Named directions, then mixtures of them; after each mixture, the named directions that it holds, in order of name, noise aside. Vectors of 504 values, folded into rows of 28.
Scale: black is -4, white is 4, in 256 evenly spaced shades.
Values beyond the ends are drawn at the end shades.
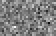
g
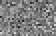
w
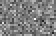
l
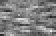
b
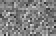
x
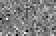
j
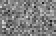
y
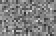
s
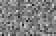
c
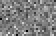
j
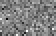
j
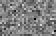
l, y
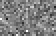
g, j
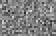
s, y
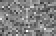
b, g, j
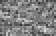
b, c, w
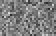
c, x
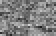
b, g, w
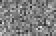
l, s, w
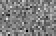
j, s, y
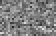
b, l, w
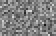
c, s, y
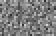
c, g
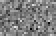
g, j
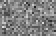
y
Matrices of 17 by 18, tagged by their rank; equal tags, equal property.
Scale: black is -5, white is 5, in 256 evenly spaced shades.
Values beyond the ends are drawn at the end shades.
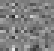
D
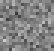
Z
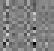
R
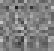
D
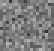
Z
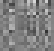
R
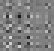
R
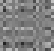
R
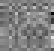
R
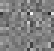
D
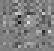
D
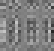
R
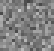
Z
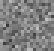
Z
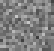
Z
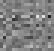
D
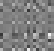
R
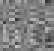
D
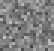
Z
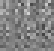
D
